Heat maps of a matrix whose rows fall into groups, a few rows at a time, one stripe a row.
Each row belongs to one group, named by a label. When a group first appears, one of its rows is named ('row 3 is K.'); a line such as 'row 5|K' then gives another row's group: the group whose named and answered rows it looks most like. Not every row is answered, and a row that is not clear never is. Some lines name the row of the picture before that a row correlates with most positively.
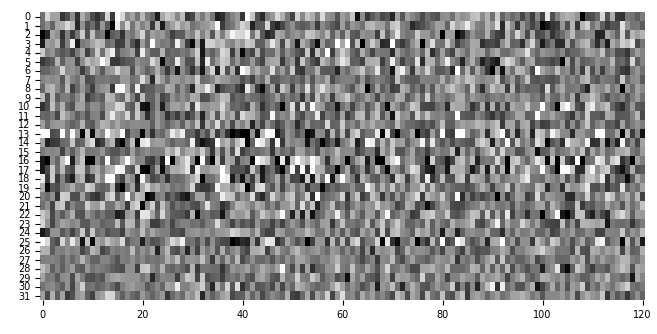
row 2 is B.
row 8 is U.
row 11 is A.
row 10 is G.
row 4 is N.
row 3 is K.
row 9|N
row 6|A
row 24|B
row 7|N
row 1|N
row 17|G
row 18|N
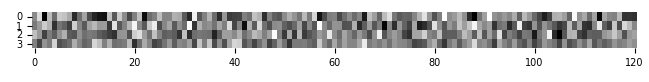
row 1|N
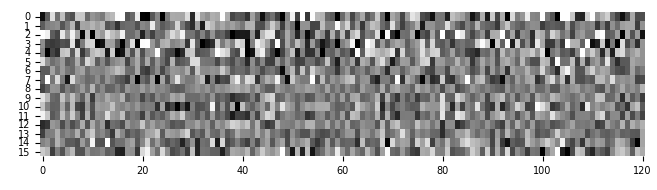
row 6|G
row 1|K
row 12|B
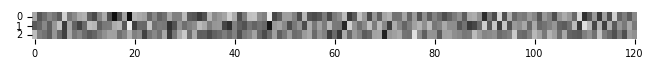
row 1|U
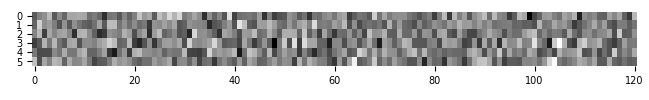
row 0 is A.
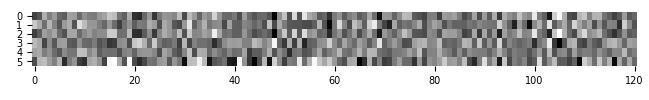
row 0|G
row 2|G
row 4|K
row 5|U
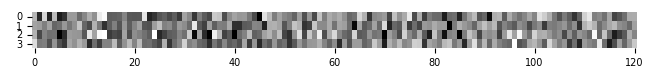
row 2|N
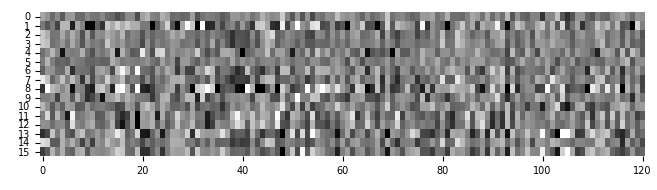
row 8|U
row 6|U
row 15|G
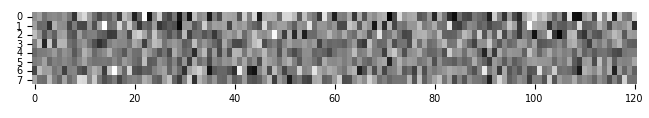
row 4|A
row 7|K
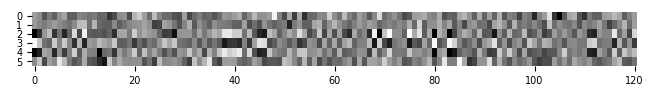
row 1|K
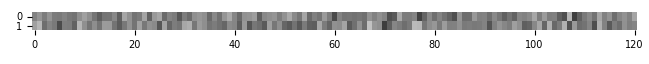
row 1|K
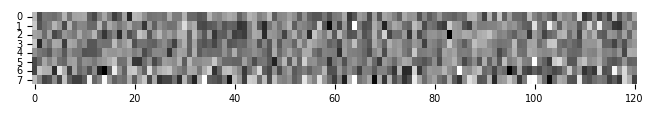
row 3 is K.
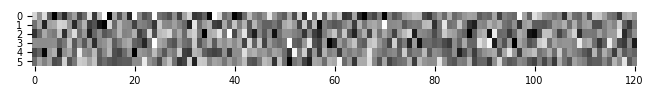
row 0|N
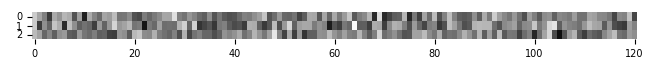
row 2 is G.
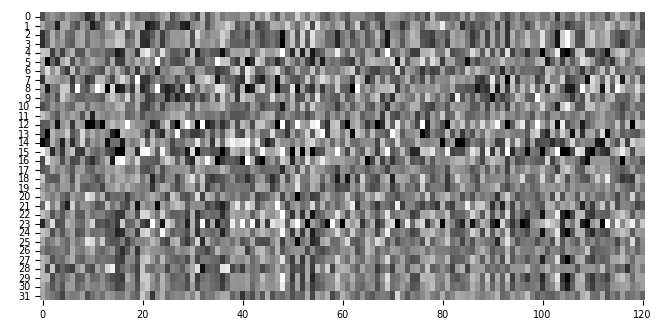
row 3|G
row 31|N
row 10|G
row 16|U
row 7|U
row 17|G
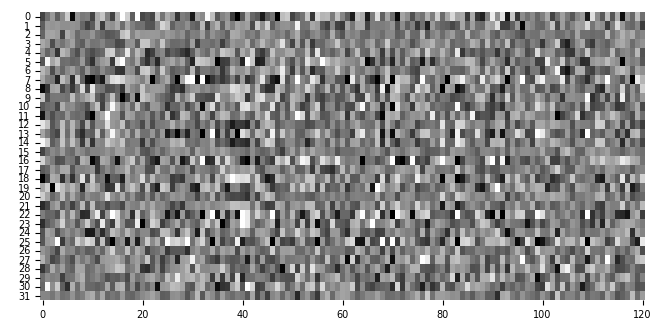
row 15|G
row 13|A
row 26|A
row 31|K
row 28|G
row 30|U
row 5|U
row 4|A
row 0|U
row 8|B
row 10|A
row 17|A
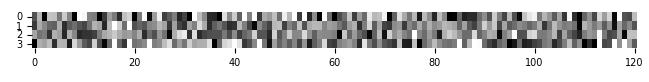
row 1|U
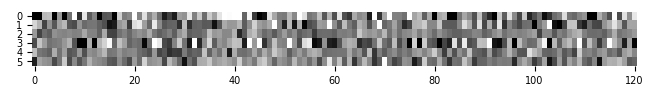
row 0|B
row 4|A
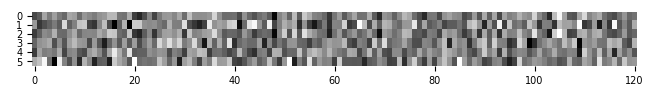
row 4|U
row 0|G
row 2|G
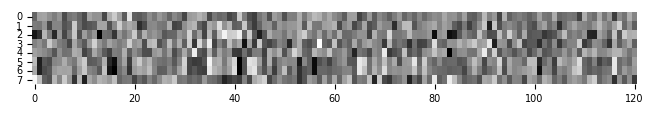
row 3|N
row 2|B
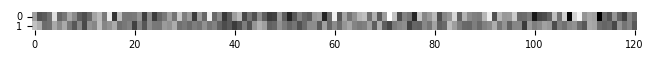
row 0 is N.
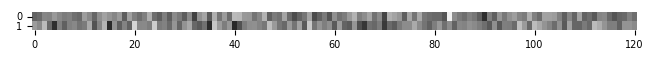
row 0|A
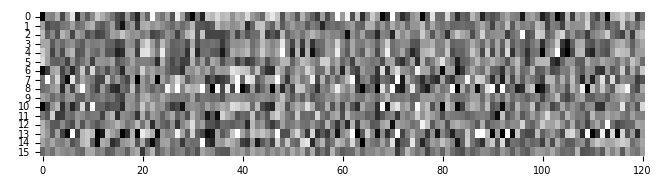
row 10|B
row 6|B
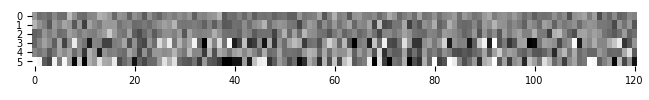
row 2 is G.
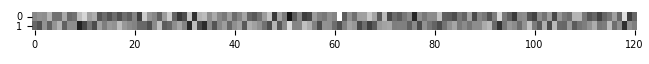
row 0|K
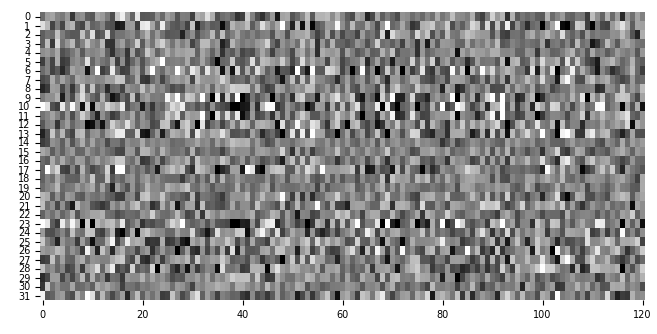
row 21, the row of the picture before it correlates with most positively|1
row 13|G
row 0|U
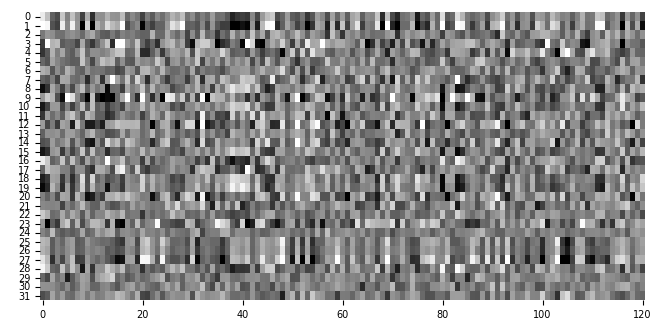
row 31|G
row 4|G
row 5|N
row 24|N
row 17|U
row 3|U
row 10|B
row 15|B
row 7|A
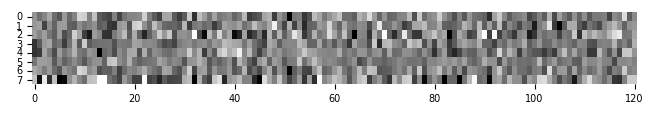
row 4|B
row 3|B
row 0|K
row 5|U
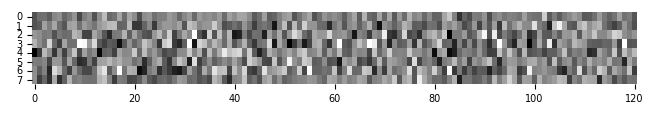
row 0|A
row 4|B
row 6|A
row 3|K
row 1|G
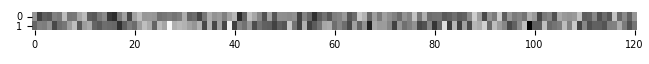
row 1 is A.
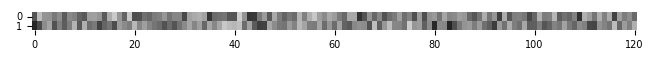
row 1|B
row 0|U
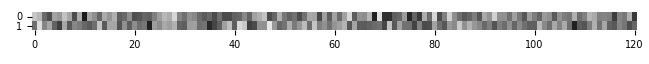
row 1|U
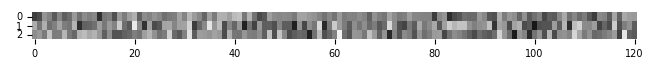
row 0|B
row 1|N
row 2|K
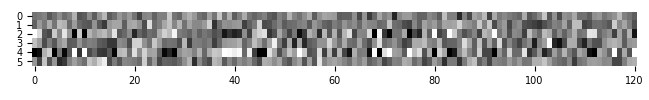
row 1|N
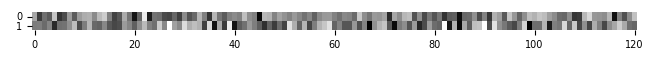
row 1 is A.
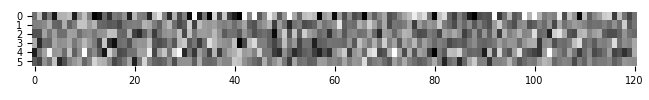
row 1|K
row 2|G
